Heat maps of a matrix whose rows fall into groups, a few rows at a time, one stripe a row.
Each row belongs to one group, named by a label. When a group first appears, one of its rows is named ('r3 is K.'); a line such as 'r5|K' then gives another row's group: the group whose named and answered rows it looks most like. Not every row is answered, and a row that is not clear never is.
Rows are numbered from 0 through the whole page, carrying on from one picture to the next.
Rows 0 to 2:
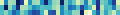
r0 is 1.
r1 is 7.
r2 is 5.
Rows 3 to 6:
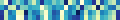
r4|7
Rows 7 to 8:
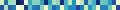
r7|1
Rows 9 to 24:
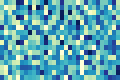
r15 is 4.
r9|1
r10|4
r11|5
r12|1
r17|1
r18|7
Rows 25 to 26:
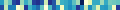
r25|5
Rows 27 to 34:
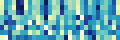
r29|1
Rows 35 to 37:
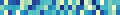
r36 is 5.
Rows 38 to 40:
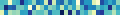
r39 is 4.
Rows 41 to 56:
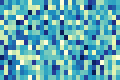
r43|4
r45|1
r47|1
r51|7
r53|5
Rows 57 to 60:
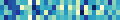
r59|5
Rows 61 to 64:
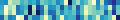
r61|7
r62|4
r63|4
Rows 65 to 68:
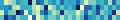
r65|4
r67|1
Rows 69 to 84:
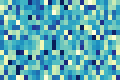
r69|5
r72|4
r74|5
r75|7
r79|1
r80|4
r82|1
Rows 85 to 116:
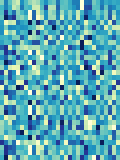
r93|5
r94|7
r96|7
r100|5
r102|1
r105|4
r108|4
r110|5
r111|1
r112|4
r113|7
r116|7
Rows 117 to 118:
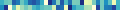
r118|7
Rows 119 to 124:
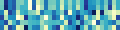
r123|7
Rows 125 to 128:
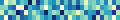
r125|4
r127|1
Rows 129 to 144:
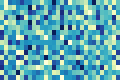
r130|4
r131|5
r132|1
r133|4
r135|7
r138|4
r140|1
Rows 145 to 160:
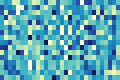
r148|7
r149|4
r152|4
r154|7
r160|7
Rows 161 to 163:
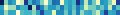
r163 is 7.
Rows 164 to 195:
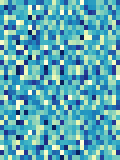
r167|4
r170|4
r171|5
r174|1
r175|4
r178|1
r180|5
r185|7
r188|1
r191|1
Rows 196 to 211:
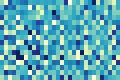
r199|7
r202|4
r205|4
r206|5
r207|1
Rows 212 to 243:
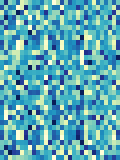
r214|1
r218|4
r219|5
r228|1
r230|5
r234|4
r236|7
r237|4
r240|5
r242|5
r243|7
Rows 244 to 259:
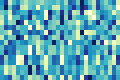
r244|7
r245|7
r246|5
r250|5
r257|4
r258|4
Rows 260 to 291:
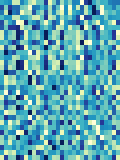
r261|5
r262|5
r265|5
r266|1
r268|5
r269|1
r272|1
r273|1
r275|4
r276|4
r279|1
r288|5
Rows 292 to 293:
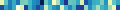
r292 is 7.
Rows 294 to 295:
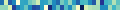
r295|5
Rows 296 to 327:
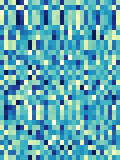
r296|1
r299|1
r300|1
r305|4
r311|4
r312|1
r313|5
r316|1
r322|4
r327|4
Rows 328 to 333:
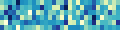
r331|5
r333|7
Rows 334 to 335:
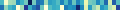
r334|4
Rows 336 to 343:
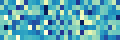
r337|1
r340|5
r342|5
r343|7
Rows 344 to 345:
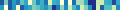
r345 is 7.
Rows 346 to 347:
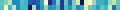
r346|5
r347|4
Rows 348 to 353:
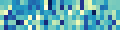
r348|5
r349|5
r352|1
